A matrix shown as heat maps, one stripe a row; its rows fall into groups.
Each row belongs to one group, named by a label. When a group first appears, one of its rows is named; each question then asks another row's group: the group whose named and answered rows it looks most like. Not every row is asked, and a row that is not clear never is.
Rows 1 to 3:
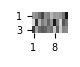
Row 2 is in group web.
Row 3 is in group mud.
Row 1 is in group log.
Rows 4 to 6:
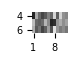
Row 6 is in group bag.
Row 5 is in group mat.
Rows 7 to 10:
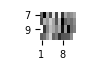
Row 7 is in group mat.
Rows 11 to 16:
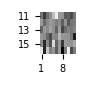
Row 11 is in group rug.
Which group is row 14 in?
log
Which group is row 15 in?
mat
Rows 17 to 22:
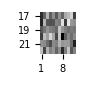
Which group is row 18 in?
mud
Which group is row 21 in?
log
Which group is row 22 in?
web
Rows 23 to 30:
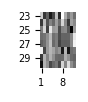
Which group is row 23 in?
bag
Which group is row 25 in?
rug
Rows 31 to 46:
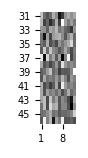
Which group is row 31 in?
mat
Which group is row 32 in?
bag
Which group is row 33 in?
rug
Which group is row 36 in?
rug
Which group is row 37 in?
web
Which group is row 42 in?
web
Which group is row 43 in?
rug
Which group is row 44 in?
rug
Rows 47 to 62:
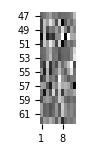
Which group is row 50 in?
mud
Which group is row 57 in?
log
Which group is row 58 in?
mat
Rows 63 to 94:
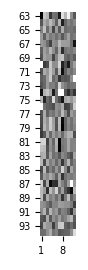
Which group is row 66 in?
web
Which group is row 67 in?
log
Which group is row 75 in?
mat
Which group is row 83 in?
rug
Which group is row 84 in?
web
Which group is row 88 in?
rug
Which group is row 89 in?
web
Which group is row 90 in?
log
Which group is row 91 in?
rug
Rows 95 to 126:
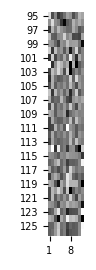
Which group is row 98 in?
rug
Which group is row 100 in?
web
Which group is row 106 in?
web
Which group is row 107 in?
mat
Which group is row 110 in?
mud
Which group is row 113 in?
mud
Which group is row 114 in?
rug
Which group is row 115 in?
log
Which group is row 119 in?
log
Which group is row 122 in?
log
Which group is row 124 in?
log
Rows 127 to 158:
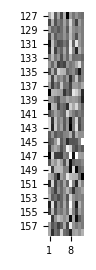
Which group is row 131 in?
mud
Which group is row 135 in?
rug
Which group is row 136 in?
web
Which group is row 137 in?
mat
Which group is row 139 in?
log
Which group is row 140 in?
mud
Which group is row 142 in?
web
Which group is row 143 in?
web
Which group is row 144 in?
mud
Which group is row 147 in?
mud
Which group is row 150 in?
log
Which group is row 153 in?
bag
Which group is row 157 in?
bag
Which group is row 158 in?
mat
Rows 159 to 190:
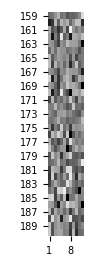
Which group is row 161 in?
bag
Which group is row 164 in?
rug
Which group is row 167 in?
log
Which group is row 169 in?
log
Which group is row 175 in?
mat
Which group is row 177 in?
bag
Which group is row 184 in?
rug
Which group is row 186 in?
log
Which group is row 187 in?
web
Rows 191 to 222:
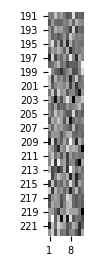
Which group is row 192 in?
mud
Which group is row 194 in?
bag
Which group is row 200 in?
web
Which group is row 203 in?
mud
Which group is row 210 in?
log
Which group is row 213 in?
bag
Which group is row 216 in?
web
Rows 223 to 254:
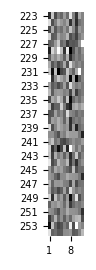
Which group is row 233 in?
bag
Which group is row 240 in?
log
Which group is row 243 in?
web
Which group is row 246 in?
log
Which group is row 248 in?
bag
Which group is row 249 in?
web
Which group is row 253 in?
mud
